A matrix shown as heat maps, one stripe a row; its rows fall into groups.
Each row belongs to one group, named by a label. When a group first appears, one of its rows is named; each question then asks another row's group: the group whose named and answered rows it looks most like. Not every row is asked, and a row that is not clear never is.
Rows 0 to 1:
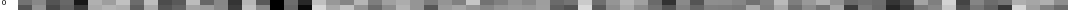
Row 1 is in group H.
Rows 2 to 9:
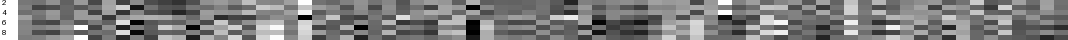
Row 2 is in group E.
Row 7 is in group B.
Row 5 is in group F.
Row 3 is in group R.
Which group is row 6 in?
R
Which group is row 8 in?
R
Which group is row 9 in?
B
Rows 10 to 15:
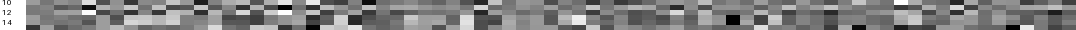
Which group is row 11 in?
H
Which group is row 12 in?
B
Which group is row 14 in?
F
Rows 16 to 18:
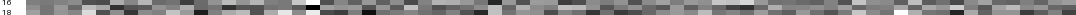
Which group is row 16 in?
E
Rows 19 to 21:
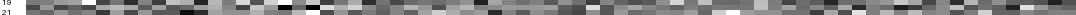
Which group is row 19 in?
B
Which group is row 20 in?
H
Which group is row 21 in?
E
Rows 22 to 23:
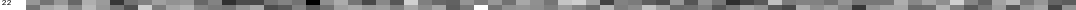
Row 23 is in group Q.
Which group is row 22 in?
F
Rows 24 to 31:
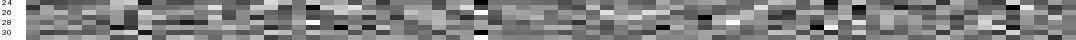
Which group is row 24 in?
R
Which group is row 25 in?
H
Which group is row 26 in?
Q
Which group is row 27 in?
Q
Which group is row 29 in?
Q
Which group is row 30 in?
R
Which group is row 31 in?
Q
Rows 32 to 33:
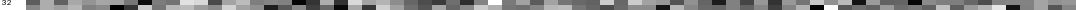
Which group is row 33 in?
Q
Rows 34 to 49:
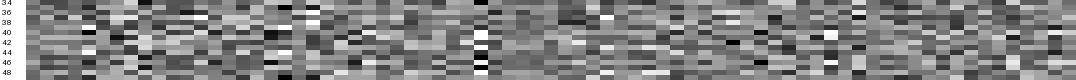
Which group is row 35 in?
H
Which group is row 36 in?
E
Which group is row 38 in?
E
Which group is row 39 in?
B
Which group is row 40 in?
H
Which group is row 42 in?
F
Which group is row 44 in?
B
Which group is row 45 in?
R
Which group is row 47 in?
R
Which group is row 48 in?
Q
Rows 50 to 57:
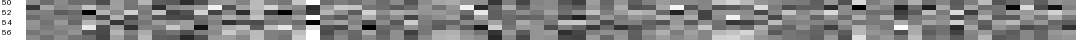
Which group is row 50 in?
E
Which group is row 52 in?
H
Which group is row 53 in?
E
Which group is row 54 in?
F
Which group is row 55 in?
B
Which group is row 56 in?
E
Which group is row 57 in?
E
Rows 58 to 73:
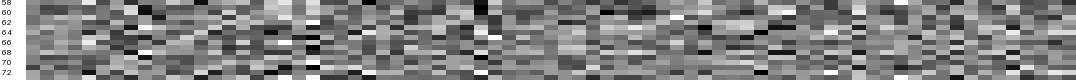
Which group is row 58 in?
B
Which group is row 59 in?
R
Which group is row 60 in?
R
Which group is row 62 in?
E
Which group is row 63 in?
Q
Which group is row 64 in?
H
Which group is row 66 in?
B
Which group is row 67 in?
F
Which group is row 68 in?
Q
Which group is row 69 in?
R
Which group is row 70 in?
E
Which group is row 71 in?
H
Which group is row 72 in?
H
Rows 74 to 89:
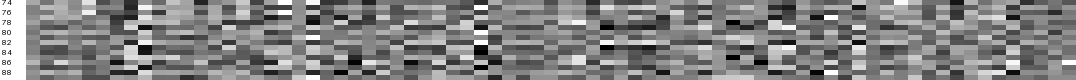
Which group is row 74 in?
B
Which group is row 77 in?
Q
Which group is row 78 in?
F
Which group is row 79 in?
R
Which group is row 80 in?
Q
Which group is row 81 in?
E
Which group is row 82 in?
Q
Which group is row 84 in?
R
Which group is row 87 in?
R
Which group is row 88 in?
Q
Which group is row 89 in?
E
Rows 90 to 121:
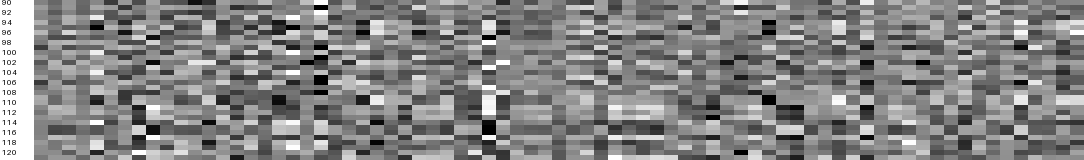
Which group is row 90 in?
E
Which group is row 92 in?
E
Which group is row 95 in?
H
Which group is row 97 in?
R
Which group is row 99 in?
H
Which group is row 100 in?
B
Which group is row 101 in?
F
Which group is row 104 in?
B
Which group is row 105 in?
F
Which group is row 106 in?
H
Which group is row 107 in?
Q
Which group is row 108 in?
F
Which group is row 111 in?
Q
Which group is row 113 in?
Q
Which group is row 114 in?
B
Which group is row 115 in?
R
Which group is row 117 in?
Q
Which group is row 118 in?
B
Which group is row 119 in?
B
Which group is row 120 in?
F
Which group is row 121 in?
Q
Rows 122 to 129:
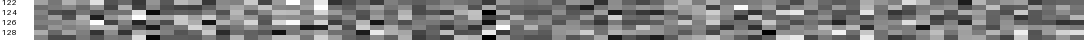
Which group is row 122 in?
B
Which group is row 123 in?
E
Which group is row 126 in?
B
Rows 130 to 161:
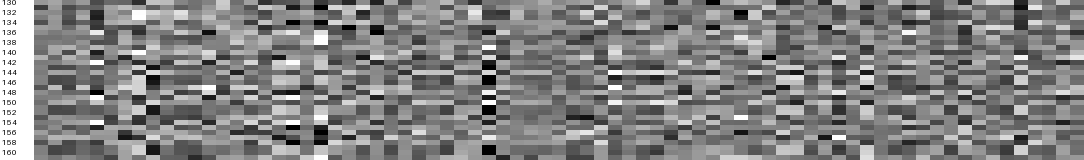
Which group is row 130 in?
Q
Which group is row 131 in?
H
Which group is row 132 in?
F
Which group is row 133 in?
F
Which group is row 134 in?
H
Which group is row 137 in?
E
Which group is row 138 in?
E
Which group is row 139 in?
Q
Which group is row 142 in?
B
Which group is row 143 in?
R
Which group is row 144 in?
Q
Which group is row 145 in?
R
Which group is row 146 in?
R
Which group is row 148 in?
H
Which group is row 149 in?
B
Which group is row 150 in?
Q
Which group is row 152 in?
R
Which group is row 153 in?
E
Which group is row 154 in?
B
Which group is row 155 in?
H
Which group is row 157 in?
Q
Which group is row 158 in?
H
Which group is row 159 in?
R
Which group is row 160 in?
R
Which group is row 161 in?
E
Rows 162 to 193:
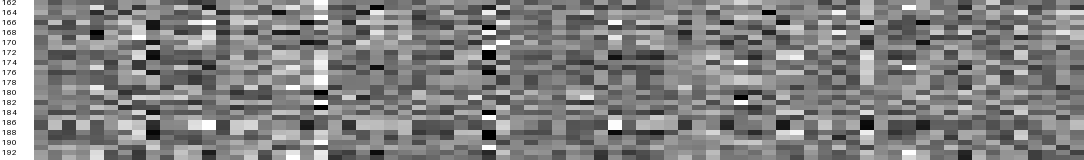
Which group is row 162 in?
E
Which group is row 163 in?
B
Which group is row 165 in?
E
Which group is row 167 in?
R
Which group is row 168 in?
H
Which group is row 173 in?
R
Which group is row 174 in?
E
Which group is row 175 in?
B
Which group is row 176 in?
R
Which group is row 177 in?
E
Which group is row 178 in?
E
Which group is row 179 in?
B
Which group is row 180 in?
F
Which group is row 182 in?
E
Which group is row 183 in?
F
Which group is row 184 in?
R
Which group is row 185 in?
Q
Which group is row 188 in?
R
